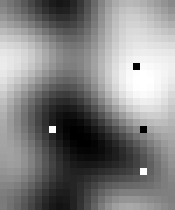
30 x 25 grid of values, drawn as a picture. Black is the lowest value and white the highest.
Lone odd cells: 4, 2 higher and 2 lower than their neighbours. Stripes: none. Average level on the scale: 50%.
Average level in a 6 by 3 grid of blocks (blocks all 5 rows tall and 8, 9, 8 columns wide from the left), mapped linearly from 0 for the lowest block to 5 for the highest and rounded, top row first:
224
435
325
203
202
212
